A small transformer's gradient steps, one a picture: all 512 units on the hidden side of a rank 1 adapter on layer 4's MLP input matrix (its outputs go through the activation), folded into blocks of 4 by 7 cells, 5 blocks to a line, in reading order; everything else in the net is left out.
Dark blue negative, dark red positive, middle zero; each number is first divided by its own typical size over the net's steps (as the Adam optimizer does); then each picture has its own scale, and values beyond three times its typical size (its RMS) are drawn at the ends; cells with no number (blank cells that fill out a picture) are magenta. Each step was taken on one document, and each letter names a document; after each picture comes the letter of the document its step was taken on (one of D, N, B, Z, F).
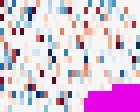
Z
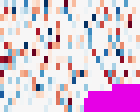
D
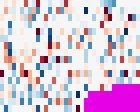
D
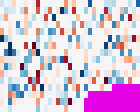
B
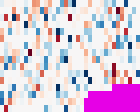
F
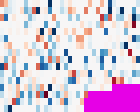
B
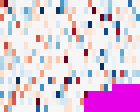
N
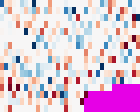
B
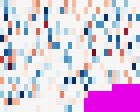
F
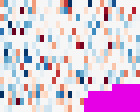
Z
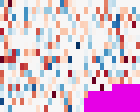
B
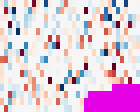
N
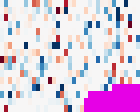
N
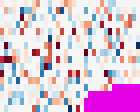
D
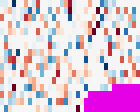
Z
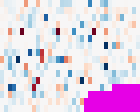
Z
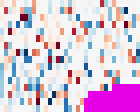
D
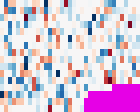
F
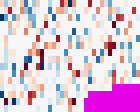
F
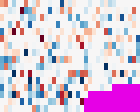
Z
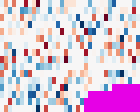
D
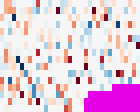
N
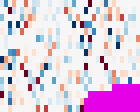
Z
